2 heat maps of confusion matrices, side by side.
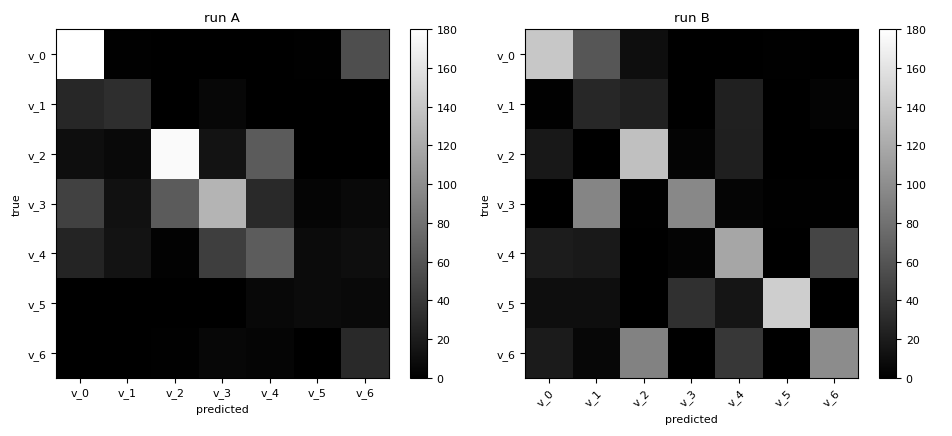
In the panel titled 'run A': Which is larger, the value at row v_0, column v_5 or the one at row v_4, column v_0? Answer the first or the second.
the second
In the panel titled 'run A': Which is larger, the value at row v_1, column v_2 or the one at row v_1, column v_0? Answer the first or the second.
the second
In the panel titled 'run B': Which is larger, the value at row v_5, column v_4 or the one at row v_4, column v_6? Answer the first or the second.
the second
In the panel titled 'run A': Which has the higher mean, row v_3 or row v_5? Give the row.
v_3
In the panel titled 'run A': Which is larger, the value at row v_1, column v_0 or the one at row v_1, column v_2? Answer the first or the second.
the first
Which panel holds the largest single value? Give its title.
run A
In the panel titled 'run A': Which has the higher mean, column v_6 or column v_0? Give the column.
v_0
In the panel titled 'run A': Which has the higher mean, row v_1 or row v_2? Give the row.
v_2
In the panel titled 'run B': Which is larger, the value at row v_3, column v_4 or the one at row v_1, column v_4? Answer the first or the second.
the second
